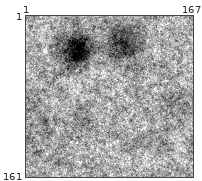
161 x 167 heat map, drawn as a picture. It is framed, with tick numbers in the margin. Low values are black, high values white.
Two dips sink into the field. Overall the values sit about 60% of the way up the scale. The field is mottled with small blotches. No single row or column stands out from its neighbours. The halves do not mirror each other.
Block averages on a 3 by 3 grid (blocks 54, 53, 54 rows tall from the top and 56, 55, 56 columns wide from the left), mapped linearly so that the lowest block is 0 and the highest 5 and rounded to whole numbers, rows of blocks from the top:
2 0 5 / 4 5 4 / 4 5 5
